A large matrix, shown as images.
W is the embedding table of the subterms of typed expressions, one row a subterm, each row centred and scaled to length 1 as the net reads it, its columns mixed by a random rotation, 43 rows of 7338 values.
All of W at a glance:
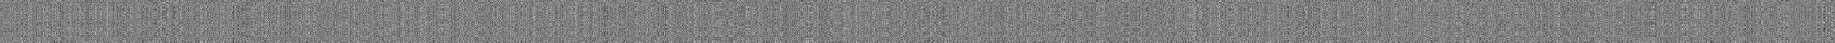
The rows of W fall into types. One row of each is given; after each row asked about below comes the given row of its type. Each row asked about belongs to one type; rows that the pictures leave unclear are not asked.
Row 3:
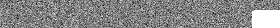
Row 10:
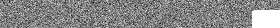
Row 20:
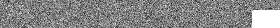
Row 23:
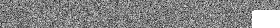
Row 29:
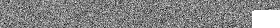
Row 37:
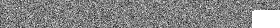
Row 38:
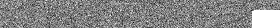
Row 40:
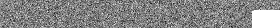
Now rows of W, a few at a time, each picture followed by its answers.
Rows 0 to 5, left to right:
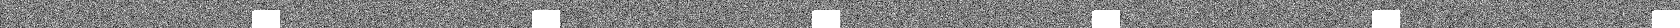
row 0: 37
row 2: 23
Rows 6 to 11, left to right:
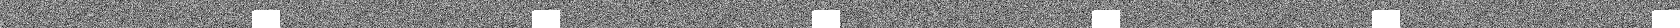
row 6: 29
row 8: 10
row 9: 23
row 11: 29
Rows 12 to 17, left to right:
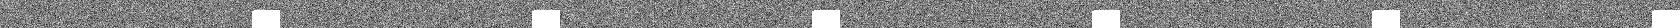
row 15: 40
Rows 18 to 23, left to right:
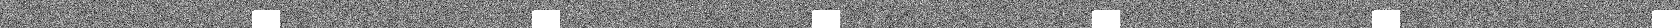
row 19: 23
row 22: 40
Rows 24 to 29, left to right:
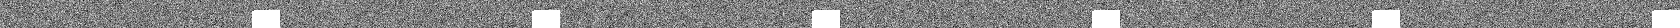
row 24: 29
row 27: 37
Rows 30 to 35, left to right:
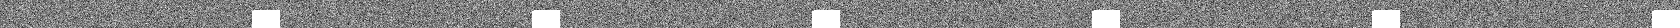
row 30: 20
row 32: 10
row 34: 10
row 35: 23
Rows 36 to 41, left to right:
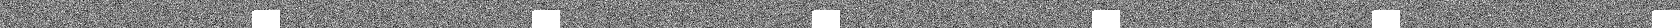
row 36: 29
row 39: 37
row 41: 38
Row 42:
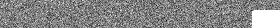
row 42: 38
